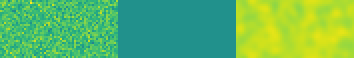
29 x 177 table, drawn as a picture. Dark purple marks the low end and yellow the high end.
It is made of 1 by 3 panels. Panel 1,1: high, fine-grained. Panel 1,2: middling, flat. Panel 1,3: very high, blotchy, faint in contrast.
